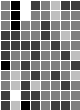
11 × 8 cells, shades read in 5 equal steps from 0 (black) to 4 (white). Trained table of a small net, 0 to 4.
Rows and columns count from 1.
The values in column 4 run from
1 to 3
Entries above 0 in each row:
7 7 7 8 8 8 7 8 8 8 7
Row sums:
14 17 13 14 11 14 12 16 16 15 11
